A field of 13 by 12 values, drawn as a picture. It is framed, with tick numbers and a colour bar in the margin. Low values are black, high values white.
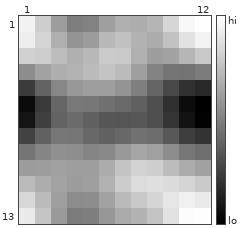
Ninth with the lowest average: middle right. Average level on the scale: 60%. Lone odd cells: none.
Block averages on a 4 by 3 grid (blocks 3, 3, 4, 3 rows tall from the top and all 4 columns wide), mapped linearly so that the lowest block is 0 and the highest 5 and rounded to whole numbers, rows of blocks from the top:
4 3 4
1 2 0
1 2 1
3 3 5
